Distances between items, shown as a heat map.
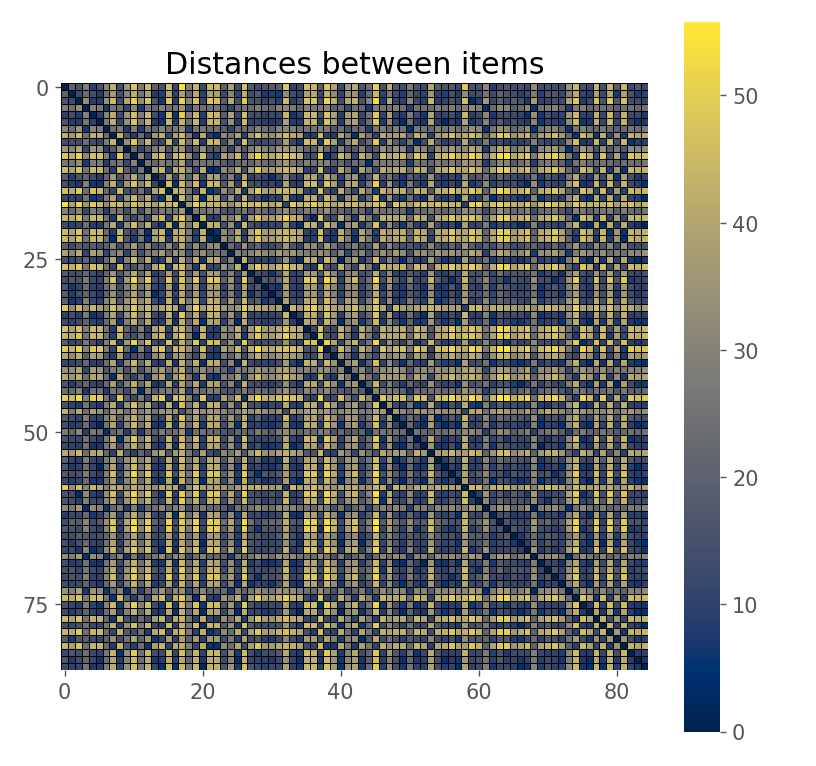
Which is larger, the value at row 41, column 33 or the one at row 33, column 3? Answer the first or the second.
the first
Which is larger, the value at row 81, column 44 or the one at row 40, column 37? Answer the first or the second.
the first
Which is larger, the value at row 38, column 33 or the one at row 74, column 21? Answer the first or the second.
the first
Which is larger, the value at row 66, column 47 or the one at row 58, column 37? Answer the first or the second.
the second
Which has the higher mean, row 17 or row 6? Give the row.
17
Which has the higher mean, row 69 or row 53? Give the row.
53
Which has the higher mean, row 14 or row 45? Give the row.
45
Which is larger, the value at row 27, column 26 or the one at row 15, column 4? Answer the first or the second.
the second
